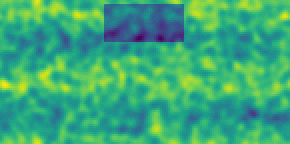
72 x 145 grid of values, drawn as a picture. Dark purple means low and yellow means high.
Odd patch: lower, in the top middle. Slope: none. Stripes: horizontal, repeating 2 times. Ninth with the lowest average: top middle. Roughest part: top middle.
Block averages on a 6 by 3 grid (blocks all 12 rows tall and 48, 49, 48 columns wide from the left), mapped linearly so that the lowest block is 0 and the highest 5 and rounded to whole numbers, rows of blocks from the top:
5 2 5 | 2 0 3 | 3 4 4 | 5 5 5 | 3 3 2 | 4 4 4
